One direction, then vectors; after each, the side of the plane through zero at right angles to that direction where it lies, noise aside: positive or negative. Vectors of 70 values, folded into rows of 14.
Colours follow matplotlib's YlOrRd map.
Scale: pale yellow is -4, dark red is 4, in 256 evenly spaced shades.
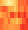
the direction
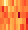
positive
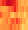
negative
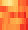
positive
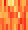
positive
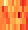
positive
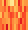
positive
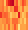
negative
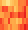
positive
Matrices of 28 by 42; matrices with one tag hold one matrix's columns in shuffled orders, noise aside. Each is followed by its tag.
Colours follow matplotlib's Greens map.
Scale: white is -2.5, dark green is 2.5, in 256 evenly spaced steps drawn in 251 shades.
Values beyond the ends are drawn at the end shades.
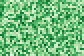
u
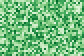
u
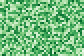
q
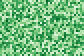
u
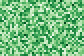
q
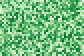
u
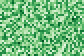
u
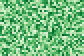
q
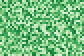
q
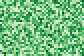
q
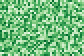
u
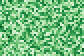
q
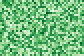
q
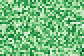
q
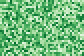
u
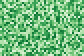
u
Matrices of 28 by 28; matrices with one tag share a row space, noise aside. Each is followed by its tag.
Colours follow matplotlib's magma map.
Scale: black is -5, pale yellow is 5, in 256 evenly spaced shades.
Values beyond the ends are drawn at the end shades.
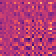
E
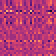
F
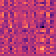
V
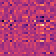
V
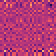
F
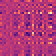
E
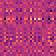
F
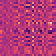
E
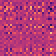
F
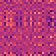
F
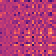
E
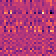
F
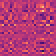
V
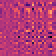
E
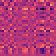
V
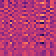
V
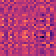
V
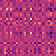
F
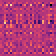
F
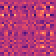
V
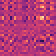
V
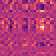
V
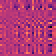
E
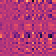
E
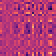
E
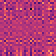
F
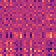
F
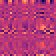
V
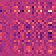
E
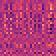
F
